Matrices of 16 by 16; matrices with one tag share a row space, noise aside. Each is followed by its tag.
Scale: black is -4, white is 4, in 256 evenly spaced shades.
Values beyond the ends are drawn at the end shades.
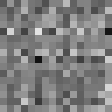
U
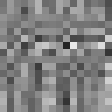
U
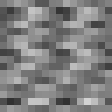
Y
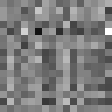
U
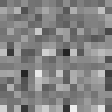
U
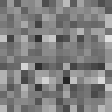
U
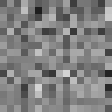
U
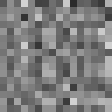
U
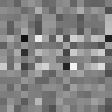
U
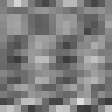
Y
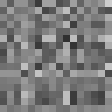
U
